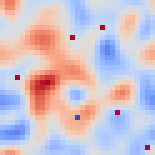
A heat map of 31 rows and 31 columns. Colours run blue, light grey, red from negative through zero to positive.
Grain: blotchy. Lone odd cells: 6, 5 higher and 1 lower than their neighbours. Mirror symmetry: none. Average level on the scale: 50%.
